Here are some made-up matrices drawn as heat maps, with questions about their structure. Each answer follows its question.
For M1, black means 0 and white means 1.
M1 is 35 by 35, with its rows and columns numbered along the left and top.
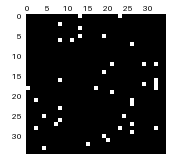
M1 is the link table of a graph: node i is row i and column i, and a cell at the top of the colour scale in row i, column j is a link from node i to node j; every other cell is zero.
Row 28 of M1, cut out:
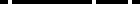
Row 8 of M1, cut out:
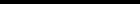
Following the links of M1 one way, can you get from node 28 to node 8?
yes
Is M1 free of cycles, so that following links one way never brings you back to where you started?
yes
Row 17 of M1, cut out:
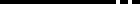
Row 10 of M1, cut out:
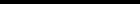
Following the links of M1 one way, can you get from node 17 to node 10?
no
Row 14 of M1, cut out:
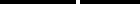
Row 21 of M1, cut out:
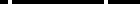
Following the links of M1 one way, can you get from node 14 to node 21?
yes
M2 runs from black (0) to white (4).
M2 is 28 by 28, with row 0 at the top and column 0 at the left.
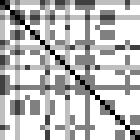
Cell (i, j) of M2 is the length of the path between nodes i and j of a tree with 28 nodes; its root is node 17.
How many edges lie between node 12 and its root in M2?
2
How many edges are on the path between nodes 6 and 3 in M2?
1
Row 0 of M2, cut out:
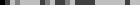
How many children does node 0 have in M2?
8
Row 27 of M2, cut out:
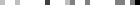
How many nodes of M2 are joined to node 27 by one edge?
1
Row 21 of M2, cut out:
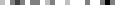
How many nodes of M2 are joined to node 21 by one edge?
1
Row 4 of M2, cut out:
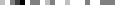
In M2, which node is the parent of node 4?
3
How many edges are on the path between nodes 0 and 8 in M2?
1
